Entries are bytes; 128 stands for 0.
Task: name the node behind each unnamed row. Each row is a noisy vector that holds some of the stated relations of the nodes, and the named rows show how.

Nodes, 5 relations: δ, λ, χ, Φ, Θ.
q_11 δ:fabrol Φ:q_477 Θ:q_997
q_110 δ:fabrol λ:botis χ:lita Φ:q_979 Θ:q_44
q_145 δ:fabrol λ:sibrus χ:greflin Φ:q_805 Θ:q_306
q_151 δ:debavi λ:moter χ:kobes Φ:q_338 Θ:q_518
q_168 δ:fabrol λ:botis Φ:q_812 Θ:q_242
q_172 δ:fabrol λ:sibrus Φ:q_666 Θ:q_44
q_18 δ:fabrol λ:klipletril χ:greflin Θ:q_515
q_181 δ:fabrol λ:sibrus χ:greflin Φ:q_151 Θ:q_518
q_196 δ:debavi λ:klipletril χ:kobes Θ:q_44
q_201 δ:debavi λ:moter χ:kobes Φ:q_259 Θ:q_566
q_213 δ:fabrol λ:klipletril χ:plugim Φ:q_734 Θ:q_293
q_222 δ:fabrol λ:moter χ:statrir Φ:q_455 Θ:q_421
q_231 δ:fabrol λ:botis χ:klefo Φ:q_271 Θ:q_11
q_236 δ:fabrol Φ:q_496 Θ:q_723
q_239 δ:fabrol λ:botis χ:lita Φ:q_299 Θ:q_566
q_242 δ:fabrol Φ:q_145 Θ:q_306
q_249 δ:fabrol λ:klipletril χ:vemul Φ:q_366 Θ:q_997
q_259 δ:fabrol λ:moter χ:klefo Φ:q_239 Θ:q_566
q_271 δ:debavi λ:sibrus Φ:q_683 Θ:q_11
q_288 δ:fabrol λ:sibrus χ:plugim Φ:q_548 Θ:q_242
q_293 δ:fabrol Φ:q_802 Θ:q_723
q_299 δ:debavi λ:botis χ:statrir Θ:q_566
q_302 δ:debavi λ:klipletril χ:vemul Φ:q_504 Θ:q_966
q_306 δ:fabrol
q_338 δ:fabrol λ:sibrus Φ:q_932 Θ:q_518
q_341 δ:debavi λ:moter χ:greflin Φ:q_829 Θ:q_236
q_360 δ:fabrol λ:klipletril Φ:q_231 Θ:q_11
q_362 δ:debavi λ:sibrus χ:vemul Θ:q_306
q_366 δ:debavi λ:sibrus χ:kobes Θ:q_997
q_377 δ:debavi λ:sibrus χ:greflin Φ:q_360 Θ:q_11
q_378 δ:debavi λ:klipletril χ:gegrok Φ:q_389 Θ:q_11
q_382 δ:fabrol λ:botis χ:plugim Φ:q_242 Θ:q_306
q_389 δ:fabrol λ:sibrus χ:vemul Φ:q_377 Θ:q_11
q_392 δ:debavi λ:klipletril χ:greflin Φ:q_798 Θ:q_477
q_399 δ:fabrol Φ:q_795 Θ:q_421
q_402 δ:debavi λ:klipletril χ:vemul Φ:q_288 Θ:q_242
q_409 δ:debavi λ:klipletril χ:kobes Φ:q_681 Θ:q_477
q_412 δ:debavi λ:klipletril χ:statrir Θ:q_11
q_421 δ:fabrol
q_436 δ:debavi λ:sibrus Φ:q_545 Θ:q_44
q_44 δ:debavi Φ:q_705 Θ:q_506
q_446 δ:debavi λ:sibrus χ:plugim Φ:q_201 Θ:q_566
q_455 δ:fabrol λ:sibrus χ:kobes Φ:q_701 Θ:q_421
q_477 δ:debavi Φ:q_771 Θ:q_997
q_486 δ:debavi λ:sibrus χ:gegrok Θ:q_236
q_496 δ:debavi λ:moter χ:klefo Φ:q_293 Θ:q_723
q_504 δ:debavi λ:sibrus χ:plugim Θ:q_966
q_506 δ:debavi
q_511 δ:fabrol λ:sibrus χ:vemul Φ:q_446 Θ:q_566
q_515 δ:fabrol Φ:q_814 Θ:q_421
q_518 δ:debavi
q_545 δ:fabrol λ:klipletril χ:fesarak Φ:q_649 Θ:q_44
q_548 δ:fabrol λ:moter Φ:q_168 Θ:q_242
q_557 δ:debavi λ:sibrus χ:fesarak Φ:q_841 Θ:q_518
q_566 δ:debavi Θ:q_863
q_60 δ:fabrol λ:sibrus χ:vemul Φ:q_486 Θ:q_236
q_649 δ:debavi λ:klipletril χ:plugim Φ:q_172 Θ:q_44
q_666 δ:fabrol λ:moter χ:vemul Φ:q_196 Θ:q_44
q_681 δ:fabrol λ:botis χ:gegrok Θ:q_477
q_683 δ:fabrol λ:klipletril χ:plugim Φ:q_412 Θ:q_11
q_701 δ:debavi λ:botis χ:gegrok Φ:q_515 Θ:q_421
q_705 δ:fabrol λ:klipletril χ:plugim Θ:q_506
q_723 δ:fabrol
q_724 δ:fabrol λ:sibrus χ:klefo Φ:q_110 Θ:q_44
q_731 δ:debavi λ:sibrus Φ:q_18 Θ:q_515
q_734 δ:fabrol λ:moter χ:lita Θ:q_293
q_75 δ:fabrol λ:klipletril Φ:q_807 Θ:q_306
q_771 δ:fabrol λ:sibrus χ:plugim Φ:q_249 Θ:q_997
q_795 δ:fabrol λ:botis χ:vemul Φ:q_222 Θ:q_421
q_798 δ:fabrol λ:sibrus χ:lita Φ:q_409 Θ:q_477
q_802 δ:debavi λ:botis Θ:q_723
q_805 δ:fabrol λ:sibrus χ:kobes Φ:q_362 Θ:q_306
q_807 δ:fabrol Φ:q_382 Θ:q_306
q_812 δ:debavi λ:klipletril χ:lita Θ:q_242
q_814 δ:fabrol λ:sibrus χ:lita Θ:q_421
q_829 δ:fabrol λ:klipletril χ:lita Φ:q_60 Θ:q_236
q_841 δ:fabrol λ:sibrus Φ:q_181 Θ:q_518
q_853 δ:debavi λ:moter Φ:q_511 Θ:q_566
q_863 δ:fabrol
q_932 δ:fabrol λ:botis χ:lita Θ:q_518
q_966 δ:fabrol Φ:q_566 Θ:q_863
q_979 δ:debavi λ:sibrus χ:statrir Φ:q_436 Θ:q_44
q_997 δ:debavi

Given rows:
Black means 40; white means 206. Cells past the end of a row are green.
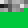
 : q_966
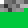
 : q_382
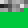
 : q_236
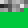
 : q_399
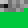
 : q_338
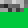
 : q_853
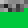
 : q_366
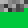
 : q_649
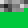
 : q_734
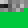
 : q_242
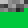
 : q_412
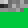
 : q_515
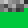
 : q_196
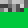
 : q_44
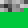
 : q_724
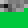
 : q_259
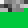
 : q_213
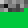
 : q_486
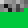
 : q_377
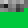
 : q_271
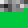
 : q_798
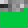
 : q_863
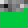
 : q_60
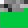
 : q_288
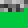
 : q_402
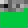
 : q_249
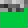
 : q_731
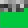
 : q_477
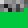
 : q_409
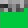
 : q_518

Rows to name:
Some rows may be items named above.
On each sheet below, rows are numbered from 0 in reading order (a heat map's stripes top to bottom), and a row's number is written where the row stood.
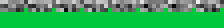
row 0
q_412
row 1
q_566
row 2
q_392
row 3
q_44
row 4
q_802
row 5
q_455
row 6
q_548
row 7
q_378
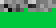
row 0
q_446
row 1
q_515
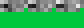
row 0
q_259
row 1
q_242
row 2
q_807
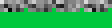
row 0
q_504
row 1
q_362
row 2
q_242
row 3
q_392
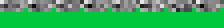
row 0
q_168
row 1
q_60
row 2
q_683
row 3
q_360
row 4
q_172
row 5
q_11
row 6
q_649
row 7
q_222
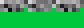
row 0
q_504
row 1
q_805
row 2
q_496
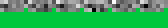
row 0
q_814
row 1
q_701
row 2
q_841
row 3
q_341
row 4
q_681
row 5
q_360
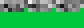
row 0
q_979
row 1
q_75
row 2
q_145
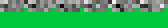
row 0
q_666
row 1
q_545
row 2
q_436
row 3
q_683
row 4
q_771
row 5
q_807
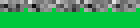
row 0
q_812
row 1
q_181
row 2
q_299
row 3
q_145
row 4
q_231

